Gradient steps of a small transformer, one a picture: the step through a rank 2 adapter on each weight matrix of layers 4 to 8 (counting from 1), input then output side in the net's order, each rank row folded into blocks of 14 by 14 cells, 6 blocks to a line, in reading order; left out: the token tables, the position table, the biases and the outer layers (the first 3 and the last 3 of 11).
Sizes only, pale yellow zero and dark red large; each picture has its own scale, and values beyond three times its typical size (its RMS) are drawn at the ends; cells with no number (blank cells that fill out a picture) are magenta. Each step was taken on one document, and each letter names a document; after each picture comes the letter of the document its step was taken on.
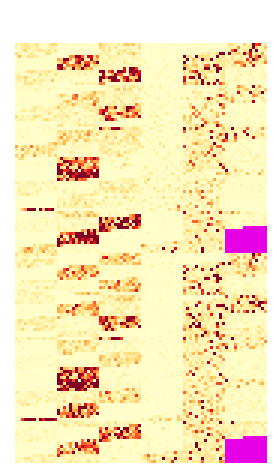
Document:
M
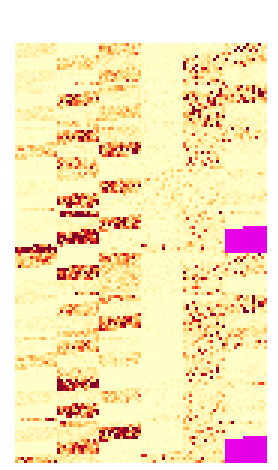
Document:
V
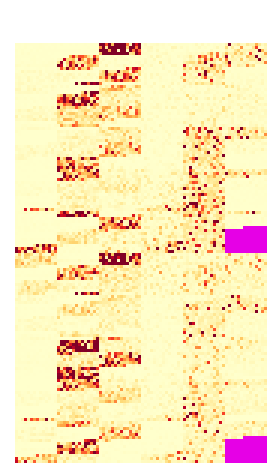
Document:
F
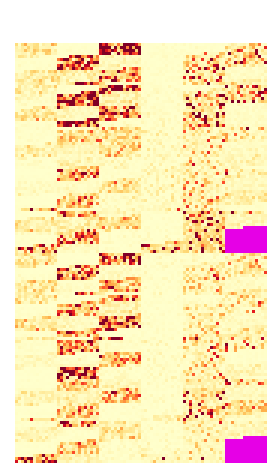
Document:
M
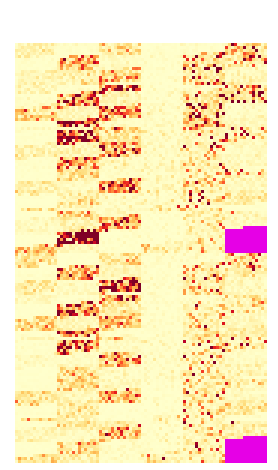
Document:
M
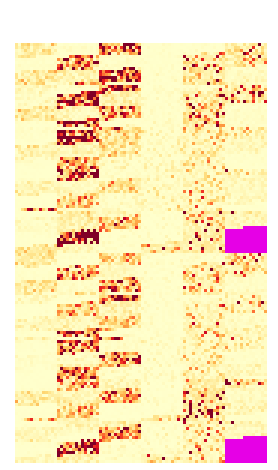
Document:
M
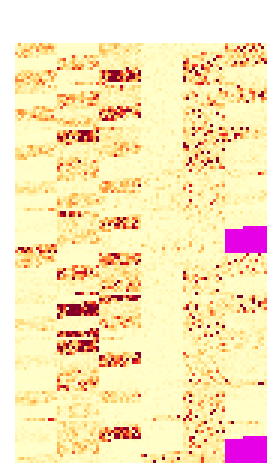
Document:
V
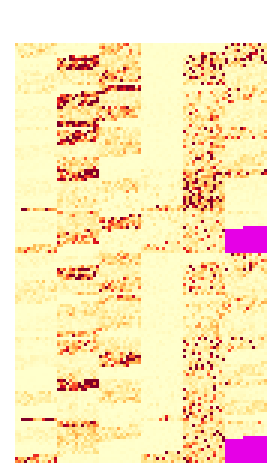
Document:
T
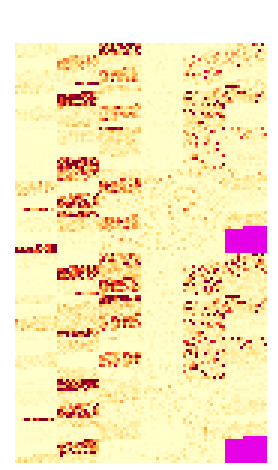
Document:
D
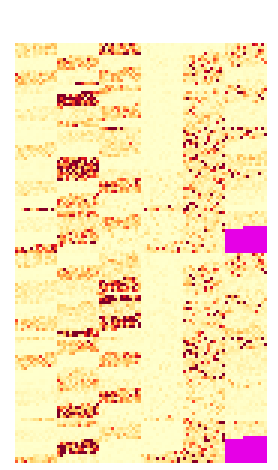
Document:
D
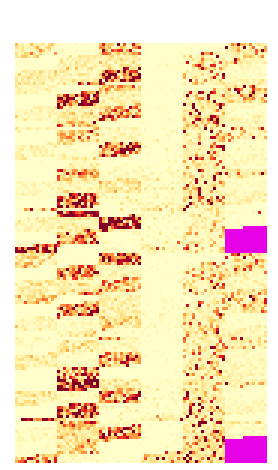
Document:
T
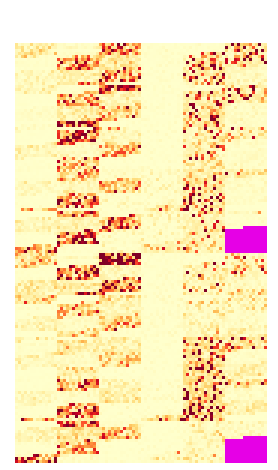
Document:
T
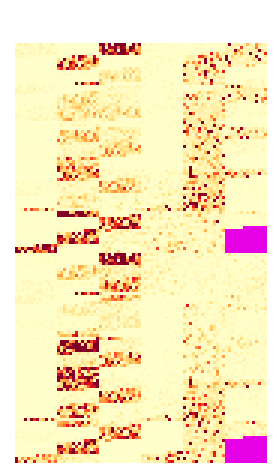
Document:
F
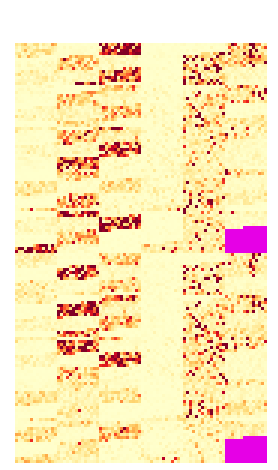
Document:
M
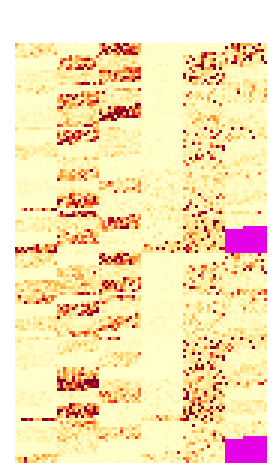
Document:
T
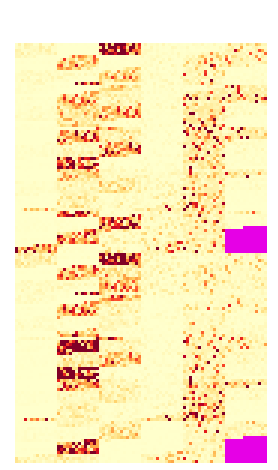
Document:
F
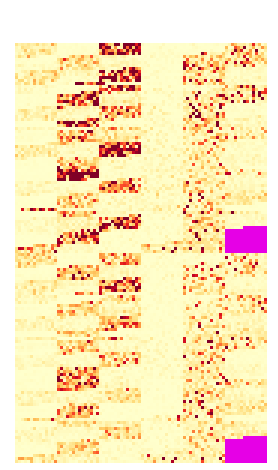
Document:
M
